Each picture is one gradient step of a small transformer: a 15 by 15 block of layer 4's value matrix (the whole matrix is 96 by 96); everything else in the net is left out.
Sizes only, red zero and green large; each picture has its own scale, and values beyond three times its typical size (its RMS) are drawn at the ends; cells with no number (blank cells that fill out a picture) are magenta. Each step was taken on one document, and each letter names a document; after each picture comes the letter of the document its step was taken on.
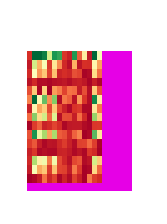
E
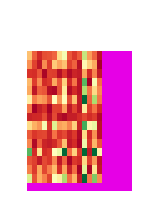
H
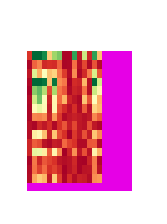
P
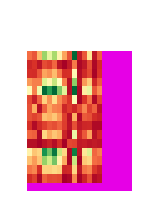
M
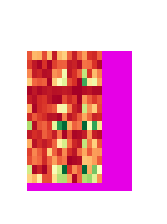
H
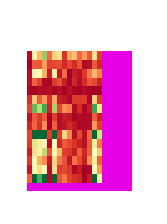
P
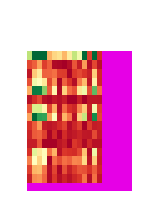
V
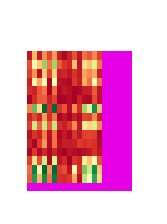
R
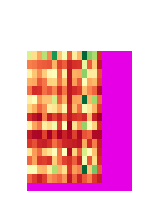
H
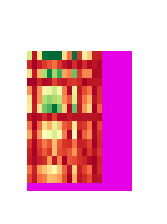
M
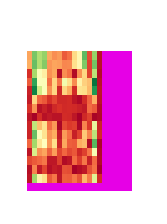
V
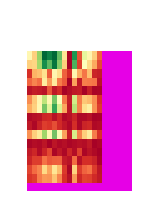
M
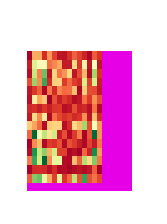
E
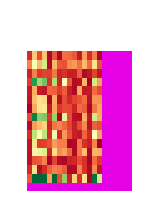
E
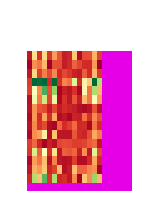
E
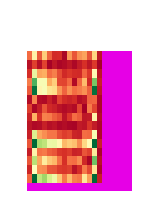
V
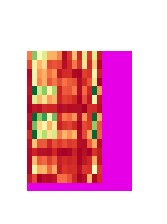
V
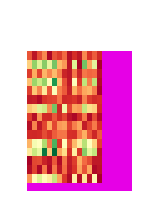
R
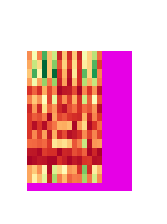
R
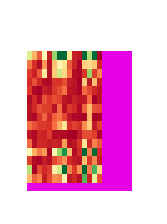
H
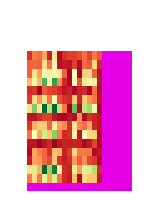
R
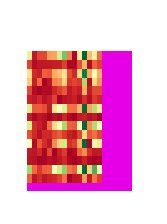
H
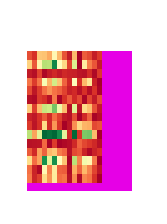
M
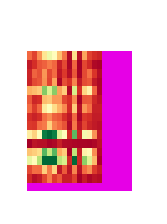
M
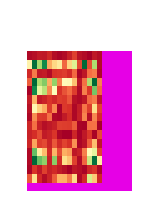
P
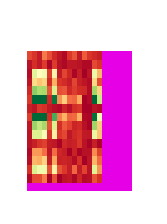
P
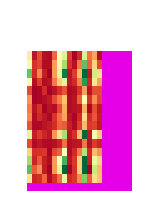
H
